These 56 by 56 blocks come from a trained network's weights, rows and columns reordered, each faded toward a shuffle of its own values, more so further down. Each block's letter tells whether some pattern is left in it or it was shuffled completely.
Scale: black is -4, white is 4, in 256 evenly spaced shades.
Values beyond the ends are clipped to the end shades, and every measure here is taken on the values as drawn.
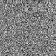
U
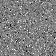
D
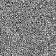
U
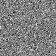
D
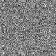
U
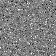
D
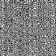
U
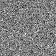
D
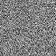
U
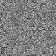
U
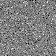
D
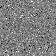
D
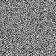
U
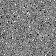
D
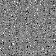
U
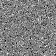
D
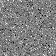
D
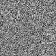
U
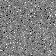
D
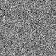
U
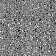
U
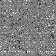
U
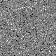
D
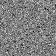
D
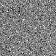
U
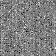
U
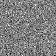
U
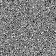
D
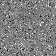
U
